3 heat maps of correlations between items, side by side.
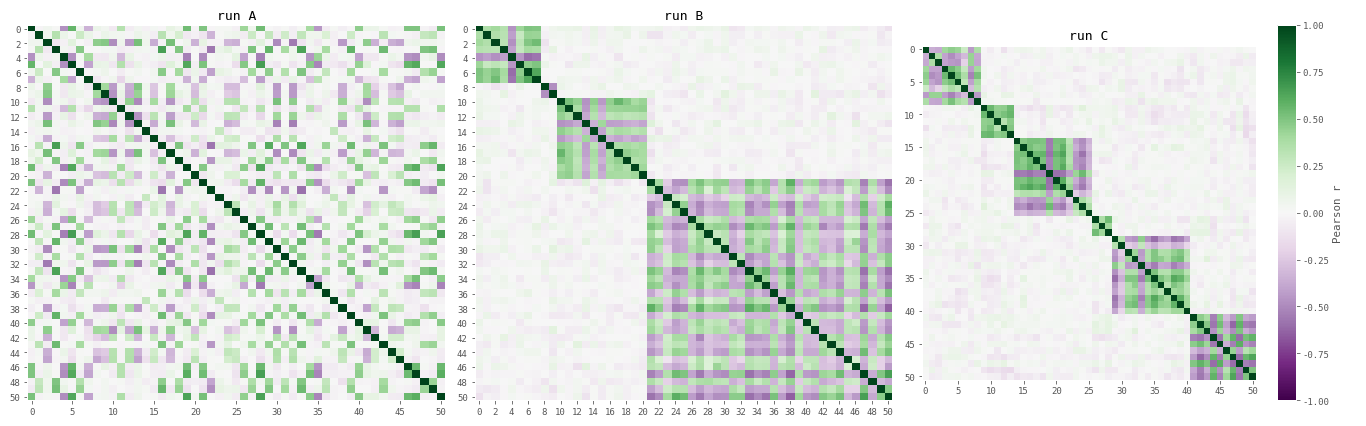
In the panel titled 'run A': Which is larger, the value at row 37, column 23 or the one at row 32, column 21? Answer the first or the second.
the first
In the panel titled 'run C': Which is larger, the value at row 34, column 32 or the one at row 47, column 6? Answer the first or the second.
the first
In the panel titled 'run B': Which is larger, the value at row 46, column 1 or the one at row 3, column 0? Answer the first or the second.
the second
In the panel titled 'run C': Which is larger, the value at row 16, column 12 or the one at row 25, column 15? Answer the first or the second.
the first
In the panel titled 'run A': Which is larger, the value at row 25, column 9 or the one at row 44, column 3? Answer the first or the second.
the second
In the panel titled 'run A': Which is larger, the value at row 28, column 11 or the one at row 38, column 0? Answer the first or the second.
the first
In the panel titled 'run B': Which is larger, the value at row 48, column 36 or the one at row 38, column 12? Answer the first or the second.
the second
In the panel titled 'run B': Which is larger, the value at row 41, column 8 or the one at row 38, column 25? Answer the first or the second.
the first
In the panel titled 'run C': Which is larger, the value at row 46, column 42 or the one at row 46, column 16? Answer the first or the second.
the second
